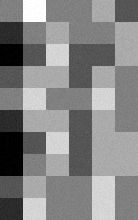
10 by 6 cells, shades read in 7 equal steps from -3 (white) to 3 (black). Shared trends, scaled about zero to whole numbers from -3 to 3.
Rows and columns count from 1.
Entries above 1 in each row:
0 1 1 0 0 1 1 1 0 1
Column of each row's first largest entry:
6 1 1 1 1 1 1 1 1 1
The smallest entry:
-3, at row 1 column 2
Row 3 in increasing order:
-2 -1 1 1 1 3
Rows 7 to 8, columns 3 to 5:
-2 1 -1 / -1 1 -1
